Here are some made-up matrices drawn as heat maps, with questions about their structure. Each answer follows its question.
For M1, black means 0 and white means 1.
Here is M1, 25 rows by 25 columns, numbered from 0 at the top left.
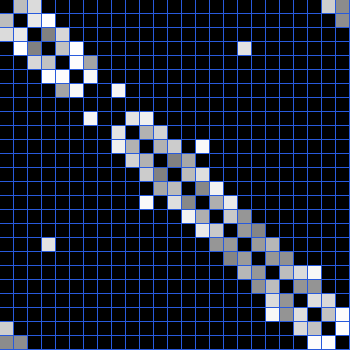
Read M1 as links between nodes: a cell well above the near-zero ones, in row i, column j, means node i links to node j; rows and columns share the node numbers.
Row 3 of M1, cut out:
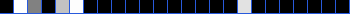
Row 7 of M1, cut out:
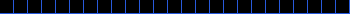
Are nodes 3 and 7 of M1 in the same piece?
no
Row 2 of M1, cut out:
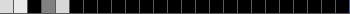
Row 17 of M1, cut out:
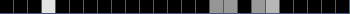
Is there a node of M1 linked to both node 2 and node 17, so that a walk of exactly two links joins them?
yes
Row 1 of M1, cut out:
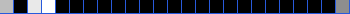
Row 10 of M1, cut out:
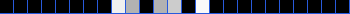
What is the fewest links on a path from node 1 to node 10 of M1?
5
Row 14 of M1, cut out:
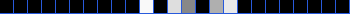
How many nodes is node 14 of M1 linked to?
5
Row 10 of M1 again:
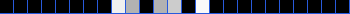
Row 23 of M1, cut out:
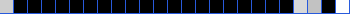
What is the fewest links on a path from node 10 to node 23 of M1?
6
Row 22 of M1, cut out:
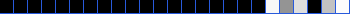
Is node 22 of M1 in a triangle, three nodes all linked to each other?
yes
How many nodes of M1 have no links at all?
1
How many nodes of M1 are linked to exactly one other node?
0
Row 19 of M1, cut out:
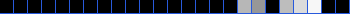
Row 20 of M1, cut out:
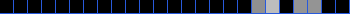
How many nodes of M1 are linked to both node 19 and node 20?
3
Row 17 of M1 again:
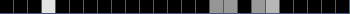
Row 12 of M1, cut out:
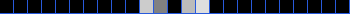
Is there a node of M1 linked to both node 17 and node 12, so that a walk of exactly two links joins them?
no
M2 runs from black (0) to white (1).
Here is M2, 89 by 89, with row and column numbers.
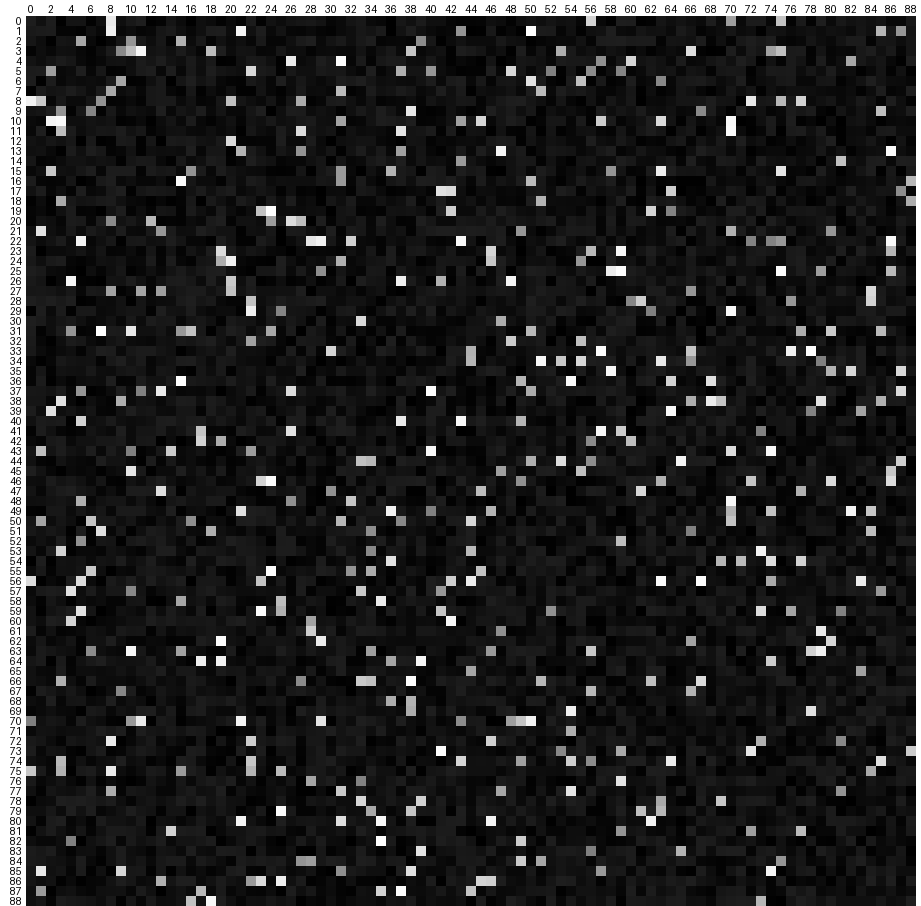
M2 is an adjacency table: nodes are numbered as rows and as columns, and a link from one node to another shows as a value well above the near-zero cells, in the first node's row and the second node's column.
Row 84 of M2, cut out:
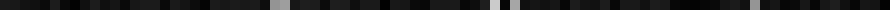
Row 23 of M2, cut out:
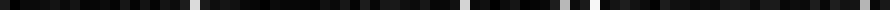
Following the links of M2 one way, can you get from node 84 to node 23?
yes
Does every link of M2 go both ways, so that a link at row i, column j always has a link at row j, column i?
yes
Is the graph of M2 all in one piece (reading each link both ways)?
yes
